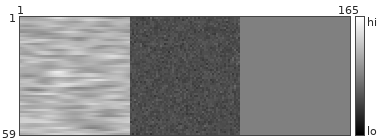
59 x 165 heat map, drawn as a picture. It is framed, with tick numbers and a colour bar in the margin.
The table splits into one row of 3 panels. Panel 1,1: high, streaked across. Panel 1,2: low, fine-grained, faint in contrast. Panel 1,3: middling, flat.
